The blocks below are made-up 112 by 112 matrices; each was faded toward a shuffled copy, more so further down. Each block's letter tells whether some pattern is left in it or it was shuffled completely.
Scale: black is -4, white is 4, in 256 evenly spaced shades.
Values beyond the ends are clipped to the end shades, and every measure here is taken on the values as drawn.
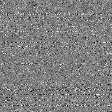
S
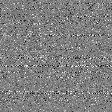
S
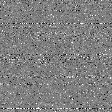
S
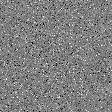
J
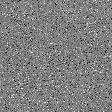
J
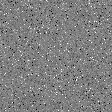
J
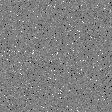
J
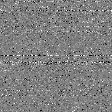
S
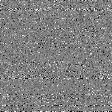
S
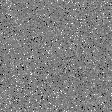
J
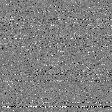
S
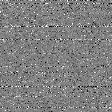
S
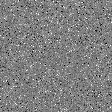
J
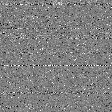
S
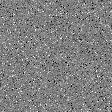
J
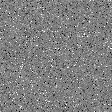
J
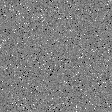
J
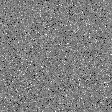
J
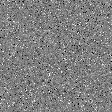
J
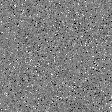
J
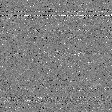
S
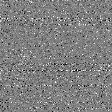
S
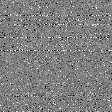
S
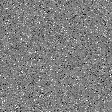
J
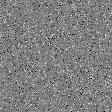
J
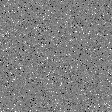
J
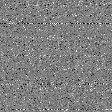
S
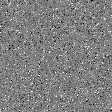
J
